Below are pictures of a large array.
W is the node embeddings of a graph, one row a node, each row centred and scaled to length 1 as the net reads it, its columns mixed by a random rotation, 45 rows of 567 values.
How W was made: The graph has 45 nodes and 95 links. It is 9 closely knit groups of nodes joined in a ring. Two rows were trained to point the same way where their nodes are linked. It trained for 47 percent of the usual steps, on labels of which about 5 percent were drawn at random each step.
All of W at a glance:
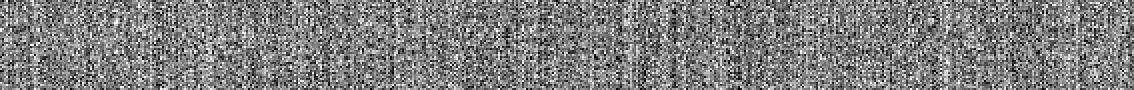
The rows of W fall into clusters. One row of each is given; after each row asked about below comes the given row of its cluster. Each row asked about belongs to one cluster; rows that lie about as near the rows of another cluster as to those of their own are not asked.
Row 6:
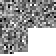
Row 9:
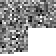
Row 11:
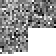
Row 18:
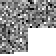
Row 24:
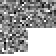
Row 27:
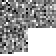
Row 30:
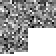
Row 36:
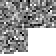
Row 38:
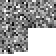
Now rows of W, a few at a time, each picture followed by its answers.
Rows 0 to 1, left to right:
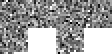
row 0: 27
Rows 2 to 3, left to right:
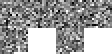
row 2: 11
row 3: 36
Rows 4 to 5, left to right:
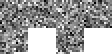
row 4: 9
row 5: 38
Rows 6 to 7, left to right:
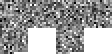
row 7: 9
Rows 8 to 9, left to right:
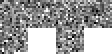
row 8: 24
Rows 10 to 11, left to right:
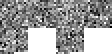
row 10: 9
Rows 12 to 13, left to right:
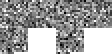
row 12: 38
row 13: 24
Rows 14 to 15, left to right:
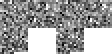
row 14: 30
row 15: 30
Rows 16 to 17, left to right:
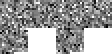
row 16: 18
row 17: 38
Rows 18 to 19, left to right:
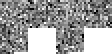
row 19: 11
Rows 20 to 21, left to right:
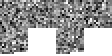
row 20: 9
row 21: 30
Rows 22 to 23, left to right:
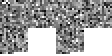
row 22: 27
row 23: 18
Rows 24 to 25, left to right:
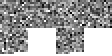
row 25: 11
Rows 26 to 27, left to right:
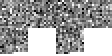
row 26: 11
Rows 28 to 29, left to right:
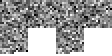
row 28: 36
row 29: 36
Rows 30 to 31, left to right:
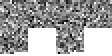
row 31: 24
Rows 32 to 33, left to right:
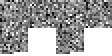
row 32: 6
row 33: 18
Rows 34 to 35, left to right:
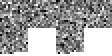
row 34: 27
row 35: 24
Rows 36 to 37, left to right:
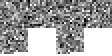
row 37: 24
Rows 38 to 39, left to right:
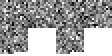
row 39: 36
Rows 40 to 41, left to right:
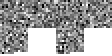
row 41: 6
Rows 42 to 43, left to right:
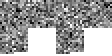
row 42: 9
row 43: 18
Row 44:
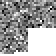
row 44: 36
